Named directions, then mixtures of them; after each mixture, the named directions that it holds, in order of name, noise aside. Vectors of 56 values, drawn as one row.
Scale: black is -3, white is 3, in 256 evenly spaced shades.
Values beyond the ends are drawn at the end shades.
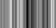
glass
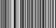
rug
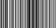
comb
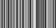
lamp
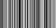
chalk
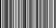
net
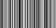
chalk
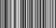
net, rug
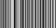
rug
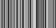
lamp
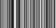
rug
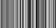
comb, lamp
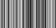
glass, lamp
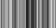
glass, net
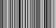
chalk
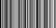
chalk, net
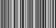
lamp, rug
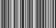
lamp, rug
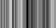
glass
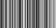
chalk, comb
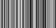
glass, lamp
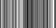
glass, net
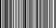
net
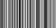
chalk, lamp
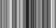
glass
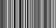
chalk, rug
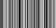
chalk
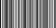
net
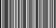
net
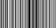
comb
